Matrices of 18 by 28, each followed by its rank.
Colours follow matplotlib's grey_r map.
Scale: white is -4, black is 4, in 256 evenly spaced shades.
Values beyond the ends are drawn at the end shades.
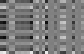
one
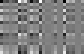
one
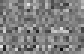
three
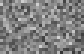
full rank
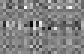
three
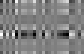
one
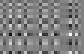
one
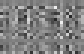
three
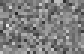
full rank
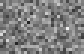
full rank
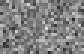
full rank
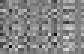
three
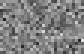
full rank
